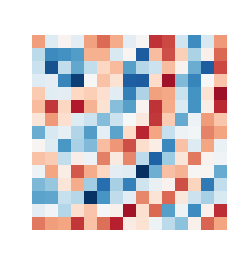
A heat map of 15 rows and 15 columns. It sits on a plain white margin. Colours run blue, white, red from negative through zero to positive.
Concentric rings centre on the top left. On average the colour sits 50% of the way up the scale. There is no overall slope.
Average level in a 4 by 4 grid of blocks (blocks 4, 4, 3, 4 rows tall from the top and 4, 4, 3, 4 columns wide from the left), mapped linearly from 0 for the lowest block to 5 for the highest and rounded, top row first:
0 3 4 2
4 1 5 3
3 4 0 3
3 2 3 3
